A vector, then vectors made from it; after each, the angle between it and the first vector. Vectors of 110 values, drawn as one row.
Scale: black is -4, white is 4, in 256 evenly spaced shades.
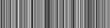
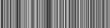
partly aligned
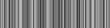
partly opposed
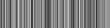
nearly parallel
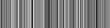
nearly parallel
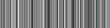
nearly parallel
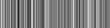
nearly opposite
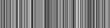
nearly parallel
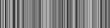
partly opposed
